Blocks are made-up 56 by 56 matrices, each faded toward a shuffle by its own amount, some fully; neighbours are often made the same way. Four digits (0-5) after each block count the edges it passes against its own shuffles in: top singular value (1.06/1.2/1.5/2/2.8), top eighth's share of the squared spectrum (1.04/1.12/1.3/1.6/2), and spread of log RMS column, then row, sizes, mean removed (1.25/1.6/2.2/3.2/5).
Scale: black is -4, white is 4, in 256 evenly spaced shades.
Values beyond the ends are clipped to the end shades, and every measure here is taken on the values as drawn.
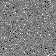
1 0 0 0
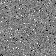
0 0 0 0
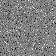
0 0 0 0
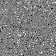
0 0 0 0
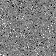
0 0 0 0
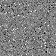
1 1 0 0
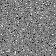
0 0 0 0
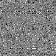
3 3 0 2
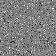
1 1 0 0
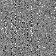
2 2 3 0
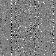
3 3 3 0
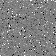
0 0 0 0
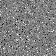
0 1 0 0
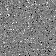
0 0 0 0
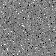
0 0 0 0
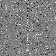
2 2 2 0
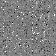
1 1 1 0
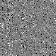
1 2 2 0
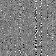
2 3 3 0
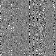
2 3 3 0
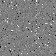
1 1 0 0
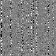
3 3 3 0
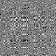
4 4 2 3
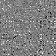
4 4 2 2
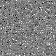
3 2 0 0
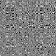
4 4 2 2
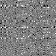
4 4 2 2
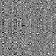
4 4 2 2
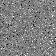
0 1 0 0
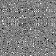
4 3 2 2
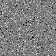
1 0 0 0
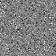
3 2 0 0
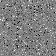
2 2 0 0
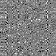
4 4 2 1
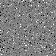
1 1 0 0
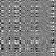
5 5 4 3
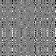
5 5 3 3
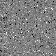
2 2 0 0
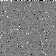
3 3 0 1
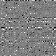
4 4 1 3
